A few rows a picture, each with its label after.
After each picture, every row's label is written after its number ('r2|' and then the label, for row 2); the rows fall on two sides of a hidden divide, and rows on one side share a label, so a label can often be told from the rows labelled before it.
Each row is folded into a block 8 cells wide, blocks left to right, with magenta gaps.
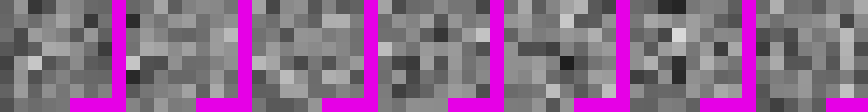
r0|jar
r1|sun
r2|sun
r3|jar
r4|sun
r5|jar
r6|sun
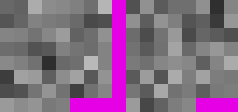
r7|sun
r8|sun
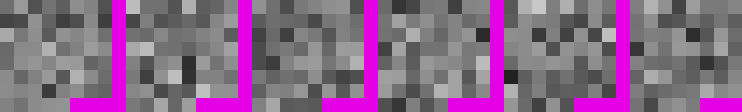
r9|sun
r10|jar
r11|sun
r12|jar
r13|sun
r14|sun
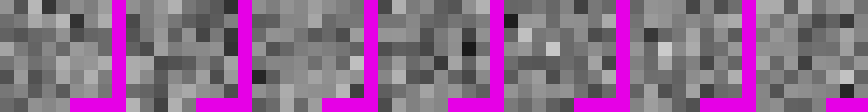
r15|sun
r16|sun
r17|sun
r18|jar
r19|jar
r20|sun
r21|sun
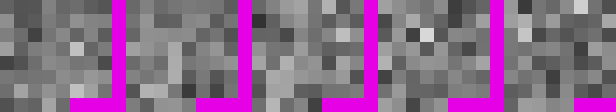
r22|jar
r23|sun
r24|sun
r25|sun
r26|sun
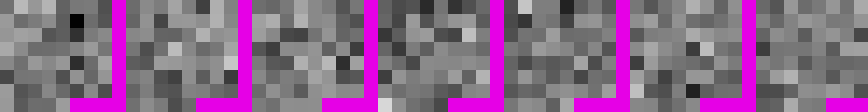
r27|sun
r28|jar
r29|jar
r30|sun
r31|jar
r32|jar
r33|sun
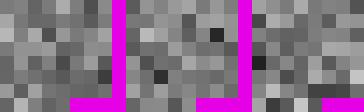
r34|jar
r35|jar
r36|sun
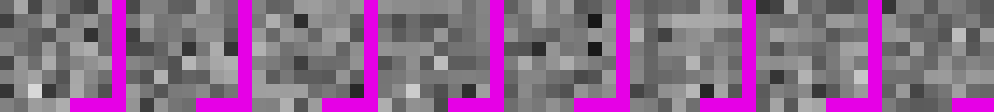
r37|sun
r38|sun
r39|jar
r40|sun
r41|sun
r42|sun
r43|sun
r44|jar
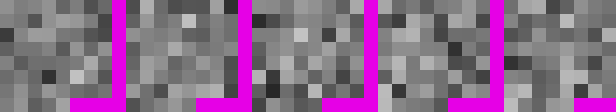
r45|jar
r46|jar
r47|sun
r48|sun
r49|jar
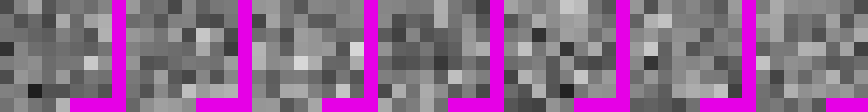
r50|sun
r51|jar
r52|sun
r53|sun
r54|sun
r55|jar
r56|sun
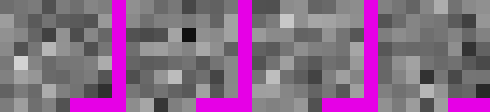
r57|sun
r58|sun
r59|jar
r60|jar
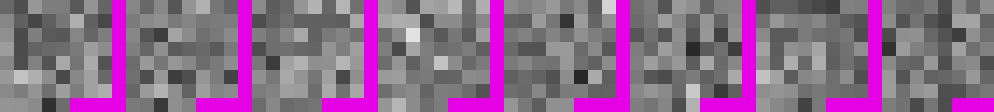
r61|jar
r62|sun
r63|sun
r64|jar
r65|sun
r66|jar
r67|jar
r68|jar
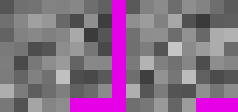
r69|jar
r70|sun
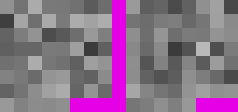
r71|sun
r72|jar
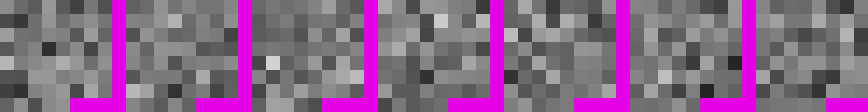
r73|sun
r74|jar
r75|sun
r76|jar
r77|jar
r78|jar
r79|sun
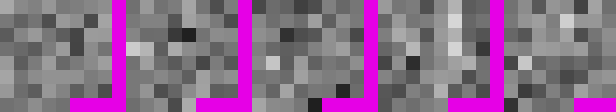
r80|sun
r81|jar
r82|sun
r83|jar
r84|jar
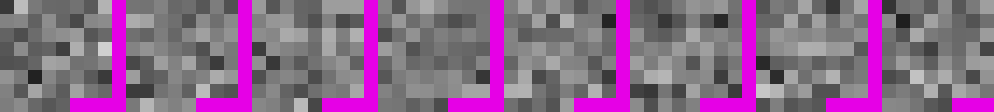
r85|jar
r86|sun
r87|jar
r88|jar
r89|jar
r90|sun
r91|jar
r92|sun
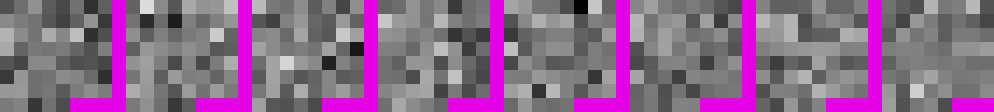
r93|jar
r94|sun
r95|sun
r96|jar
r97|jar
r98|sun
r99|jar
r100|sun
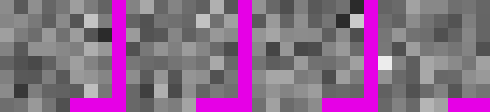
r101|jar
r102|sun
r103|sun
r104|sun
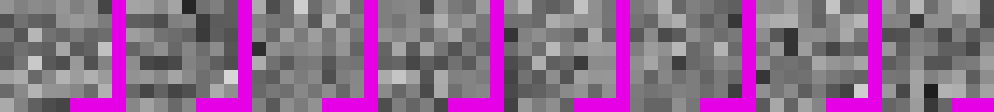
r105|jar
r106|sun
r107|sun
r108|jar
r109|sun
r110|sun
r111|sun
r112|jar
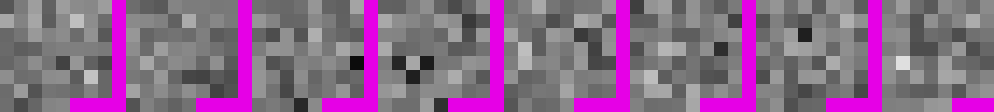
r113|jar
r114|jar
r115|jar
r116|jar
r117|jar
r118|jar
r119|jar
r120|sun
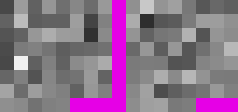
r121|jar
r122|sun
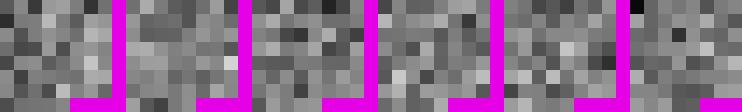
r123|sun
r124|sun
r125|jar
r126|jar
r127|jar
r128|jar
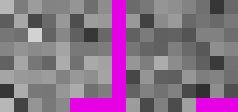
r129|sun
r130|sun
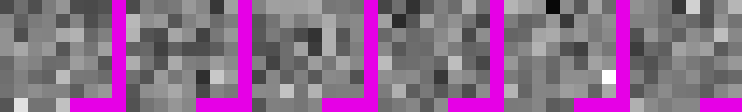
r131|jar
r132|sun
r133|jar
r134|jar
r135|sun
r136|sun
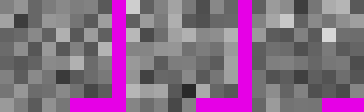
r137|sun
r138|sun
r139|jar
